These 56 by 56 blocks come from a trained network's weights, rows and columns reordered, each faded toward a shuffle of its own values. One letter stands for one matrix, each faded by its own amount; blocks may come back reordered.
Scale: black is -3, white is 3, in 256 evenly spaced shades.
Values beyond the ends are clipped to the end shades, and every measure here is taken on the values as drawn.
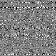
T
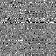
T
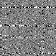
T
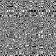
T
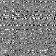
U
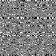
U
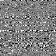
U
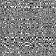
U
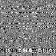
U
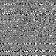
U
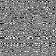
U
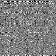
T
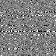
T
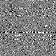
T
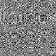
T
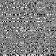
U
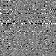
T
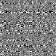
U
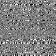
U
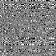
U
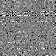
T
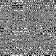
U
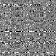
T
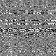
U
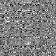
T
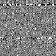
T
